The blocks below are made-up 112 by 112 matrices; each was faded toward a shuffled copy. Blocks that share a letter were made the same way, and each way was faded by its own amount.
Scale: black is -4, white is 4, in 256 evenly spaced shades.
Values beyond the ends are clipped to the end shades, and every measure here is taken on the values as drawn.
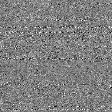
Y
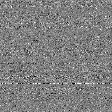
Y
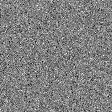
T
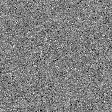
T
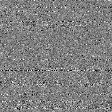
Y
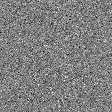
T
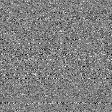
Y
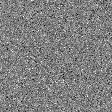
T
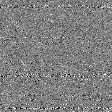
Y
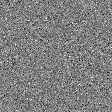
T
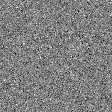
T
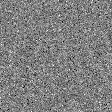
T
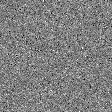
T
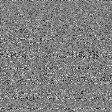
Y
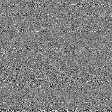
Y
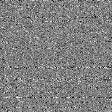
Y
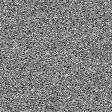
T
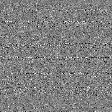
Y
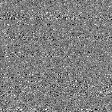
Y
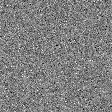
T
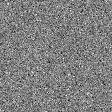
T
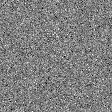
T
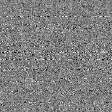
Y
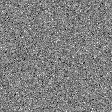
T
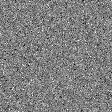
T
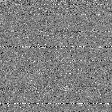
Y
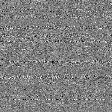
Y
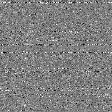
Y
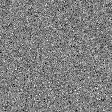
T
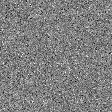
T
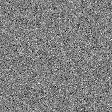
T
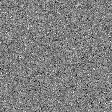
T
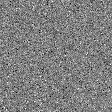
T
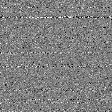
Y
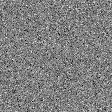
T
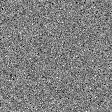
T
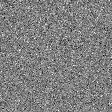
T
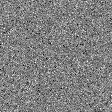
T
